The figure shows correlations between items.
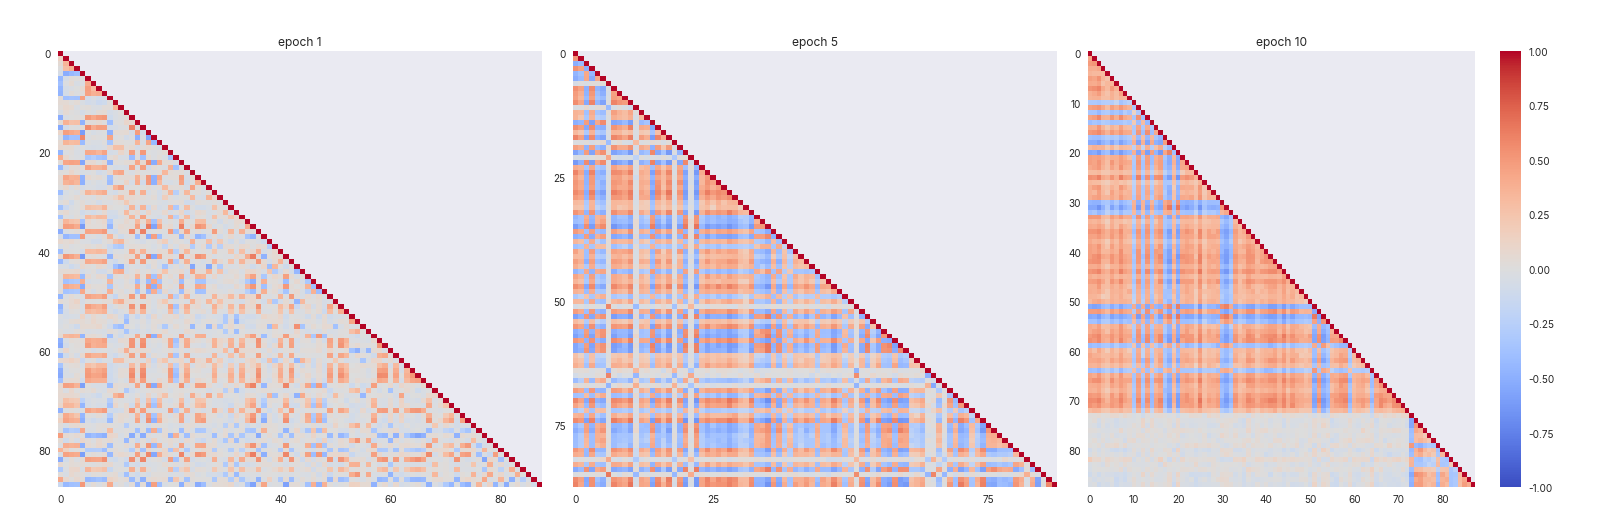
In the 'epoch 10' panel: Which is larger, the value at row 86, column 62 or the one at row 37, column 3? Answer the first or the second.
the second
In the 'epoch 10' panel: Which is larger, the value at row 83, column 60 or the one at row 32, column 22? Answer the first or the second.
the first
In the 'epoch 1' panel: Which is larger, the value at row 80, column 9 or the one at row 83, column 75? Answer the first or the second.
the second
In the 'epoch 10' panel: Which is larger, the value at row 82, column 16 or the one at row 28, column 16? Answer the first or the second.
the second
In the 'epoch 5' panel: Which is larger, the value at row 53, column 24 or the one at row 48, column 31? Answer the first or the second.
the second
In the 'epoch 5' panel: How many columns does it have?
88
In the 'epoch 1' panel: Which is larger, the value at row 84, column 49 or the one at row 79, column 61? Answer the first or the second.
the first
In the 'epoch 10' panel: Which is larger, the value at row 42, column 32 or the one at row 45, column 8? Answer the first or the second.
the second
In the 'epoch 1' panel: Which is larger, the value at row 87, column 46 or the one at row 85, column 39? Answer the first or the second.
the first
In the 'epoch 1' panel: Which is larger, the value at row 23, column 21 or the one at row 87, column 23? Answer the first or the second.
the second
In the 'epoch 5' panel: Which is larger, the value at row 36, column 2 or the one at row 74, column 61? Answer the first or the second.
the second
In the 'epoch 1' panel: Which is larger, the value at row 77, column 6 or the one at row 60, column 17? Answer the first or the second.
the second
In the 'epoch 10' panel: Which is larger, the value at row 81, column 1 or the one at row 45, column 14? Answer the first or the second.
the first
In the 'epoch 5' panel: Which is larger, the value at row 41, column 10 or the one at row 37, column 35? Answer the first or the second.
the second
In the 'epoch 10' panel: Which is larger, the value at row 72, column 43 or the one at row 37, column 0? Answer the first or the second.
the second
